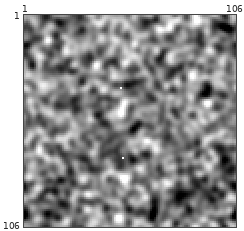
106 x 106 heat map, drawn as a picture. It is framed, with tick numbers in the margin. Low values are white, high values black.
Grain: blotchy. Ninth with the highest average: bottom right. Lone odd cells: 2, each lower than its neighbours. Mirror symmetry: none.
